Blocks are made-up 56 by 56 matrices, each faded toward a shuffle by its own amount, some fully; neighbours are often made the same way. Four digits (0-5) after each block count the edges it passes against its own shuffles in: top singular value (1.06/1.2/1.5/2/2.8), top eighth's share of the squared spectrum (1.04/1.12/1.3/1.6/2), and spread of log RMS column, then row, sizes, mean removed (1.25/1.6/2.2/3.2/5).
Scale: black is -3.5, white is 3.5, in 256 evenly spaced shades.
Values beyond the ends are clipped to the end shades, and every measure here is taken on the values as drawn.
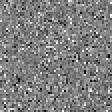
2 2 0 0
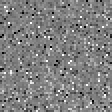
2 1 0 0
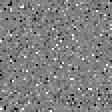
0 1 0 0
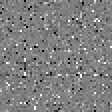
2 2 1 1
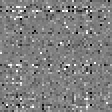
2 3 2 3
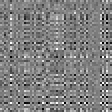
5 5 4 4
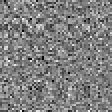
4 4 2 2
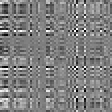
5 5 4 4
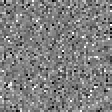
3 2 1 1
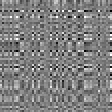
5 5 4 4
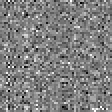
4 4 2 2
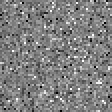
0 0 0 0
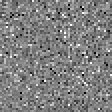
2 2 1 0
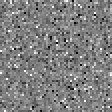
1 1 0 0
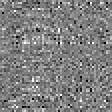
4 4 2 2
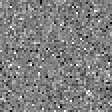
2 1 0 0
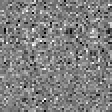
3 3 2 2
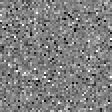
0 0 0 0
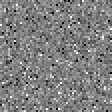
0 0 0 0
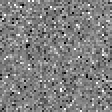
2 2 1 0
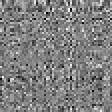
4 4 2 3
